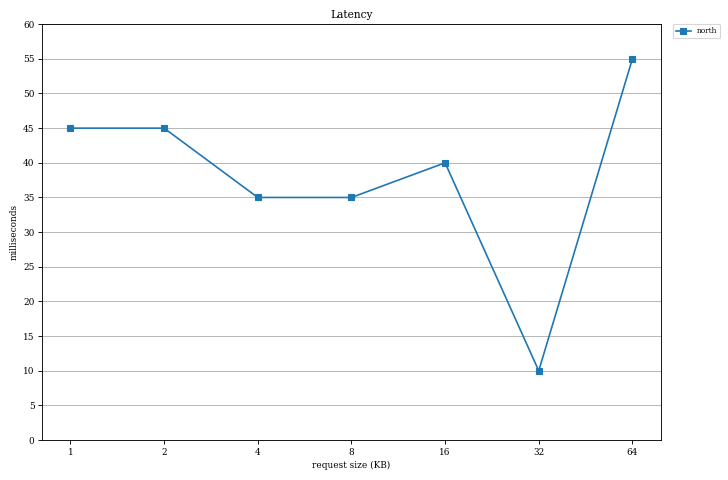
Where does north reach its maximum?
64
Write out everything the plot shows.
Title: Latency
x-axis: request size (KB), ticks 1 2 4 8 16 32 64
y-axis: milliseconds, ticks 0 5 10 15 20 25 30 35 40 45 50 55 60
Legend: north
Values:
north: 45 45 35 35 40 10 55
